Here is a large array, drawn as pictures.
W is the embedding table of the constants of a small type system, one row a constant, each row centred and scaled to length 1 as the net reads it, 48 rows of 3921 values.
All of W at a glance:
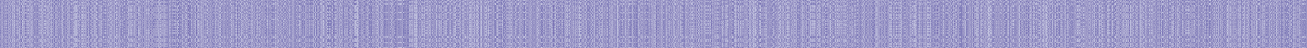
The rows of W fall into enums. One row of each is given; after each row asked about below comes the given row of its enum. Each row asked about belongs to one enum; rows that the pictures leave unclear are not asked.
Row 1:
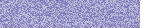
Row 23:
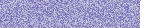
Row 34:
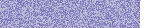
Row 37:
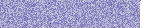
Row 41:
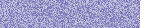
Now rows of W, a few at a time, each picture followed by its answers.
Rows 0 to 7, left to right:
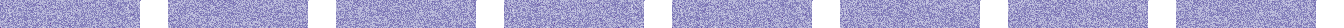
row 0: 37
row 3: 37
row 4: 37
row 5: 41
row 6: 23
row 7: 34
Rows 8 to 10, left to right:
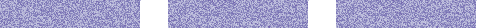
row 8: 34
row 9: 1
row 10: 1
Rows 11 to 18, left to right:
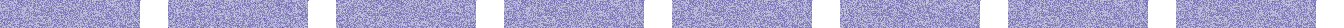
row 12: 37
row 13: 1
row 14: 34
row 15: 34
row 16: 41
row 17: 34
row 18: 34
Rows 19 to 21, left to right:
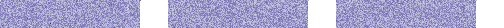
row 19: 37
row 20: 41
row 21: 23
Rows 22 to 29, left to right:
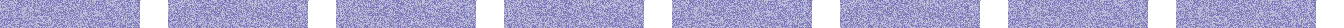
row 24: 41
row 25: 41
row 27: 23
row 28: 34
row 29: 34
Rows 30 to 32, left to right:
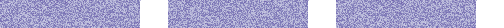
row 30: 1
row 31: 34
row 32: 1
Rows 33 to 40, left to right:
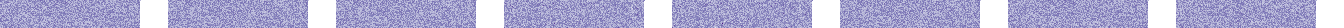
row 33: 1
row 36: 37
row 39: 1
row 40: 41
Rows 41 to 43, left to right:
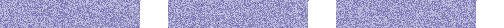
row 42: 37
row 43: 34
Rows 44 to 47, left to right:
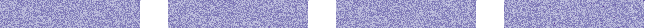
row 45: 1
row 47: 37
